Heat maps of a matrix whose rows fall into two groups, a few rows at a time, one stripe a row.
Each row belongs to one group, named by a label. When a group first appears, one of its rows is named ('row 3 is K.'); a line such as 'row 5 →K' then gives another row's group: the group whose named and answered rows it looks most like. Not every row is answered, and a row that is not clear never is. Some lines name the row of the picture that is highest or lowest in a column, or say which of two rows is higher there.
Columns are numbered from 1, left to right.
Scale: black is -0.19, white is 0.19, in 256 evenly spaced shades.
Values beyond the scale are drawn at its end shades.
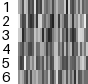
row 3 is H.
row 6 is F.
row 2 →H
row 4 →H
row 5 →H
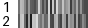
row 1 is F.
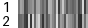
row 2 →F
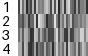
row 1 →F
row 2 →H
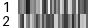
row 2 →H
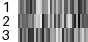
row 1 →F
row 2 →F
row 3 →H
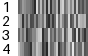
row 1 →F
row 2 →H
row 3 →F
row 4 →F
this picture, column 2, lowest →1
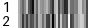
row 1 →H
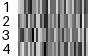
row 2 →F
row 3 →H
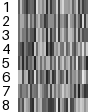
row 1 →F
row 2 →F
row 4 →H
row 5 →F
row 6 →H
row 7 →F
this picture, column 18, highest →7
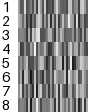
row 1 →H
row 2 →F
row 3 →F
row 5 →H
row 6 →H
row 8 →F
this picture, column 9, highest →4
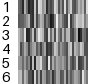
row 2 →H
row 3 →F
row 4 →H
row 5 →F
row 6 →H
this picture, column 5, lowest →3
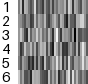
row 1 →H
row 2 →H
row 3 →F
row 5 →H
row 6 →F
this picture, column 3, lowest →1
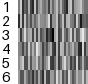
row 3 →H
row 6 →H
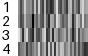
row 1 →H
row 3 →H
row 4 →F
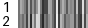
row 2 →F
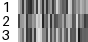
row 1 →H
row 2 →F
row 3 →F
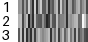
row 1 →H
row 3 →F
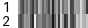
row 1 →H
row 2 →H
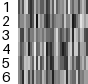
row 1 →H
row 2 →H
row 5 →H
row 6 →H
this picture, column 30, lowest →5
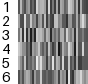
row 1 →F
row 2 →H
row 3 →F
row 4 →F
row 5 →F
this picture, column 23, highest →5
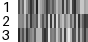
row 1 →H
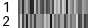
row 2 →F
